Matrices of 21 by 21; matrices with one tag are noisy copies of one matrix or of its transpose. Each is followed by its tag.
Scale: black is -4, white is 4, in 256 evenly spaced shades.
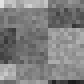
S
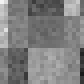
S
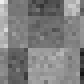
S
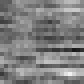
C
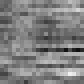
C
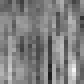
C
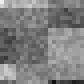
S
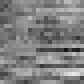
C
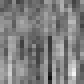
C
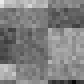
S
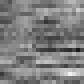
C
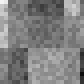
S
